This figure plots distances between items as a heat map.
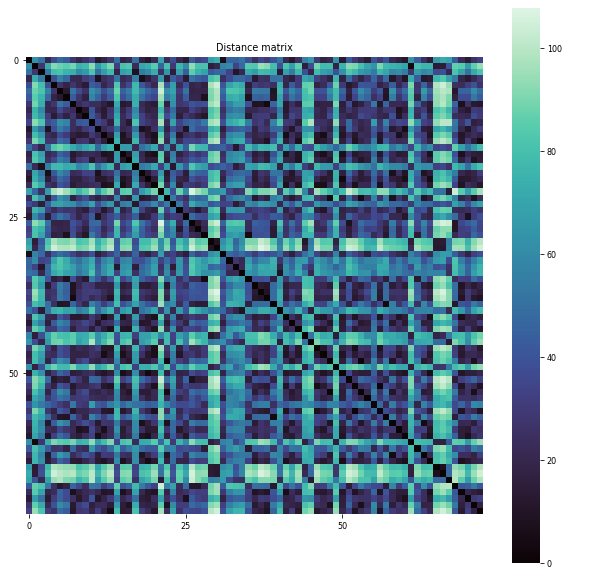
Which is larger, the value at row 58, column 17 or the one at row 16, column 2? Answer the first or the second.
the second
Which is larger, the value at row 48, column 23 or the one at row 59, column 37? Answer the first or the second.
the first
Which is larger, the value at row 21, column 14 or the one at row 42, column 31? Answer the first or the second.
the first
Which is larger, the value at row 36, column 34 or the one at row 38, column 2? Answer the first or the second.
the second
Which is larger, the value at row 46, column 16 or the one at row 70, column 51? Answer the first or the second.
the second
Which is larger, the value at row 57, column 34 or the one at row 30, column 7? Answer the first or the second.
the second
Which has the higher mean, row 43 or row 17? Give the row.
17
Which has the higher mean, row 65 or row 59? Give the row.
65
